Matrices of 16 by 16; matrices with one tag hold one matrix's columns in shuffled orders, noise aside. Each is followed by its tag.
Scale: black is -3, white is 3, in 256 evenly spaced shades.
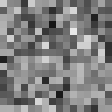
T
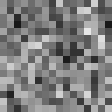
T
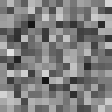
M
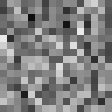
T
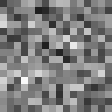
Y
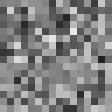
T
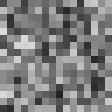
T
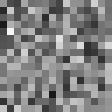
T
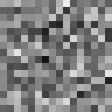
M
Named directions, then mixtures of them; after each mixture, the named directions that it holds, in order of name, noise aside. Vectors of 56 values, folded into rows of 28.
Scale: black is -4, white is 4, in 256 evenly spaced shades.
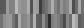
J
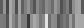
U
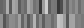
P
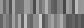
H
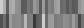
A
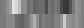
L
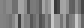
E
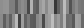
E, J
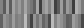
E, H, J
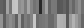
J, L, P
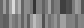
H, L, U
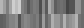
A, E, L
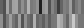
J, P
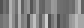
J, U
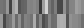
P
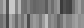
A, L, U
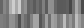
E, L, U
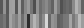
U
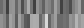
U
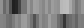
L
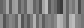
P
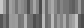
A, E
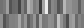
L, P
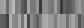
A, P, U
